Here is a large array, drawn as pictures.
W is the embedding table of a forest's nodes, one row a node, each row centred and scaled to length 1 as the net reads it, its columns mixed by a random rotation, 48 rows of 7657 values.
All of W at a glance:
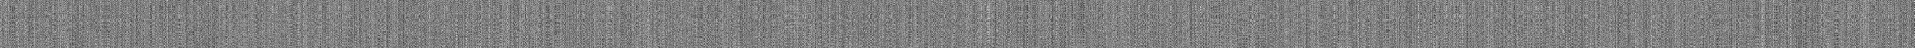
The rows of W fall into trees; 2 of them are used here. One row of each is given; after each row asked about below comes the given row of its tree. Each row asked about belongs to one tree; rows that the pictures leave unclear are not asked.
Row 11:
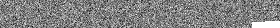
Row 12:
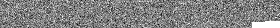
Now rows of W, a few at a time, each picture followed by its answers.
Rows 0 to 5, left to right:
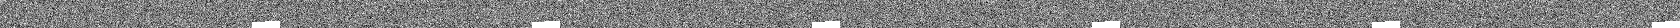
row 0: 11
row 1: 12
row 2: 11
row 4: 11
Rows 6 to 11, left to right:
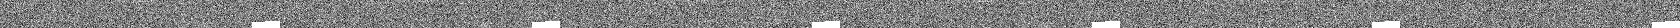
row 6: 12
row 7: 12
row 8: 12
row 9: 12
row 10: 12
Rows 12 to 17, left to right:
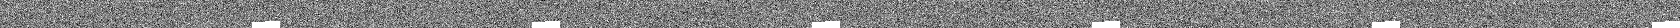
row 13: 11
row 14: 12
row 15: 12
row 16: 12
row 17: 12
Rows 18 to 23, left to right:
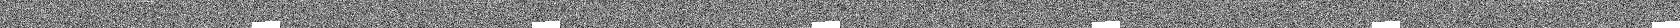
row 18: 12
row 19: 11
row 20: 11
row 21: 11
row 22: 12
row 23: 12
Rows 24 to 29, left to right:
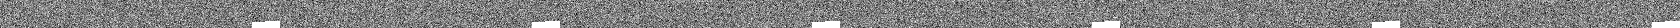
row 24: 11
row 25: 11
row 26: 12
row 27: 12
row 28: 11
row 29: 12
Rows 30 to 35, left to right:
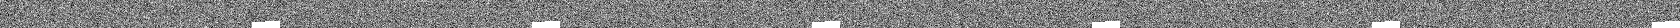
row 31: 12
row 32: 12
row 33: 11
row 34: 12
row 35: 11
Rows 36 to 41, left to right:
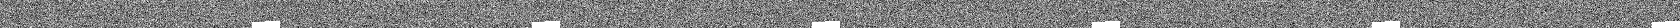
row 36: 12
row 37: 12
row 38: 11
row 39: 11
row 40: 12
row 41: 11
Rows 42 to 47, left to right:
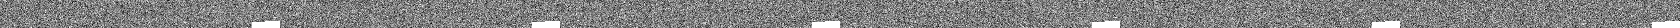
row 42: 12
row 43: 11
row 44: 11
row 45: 12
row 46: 11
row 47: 11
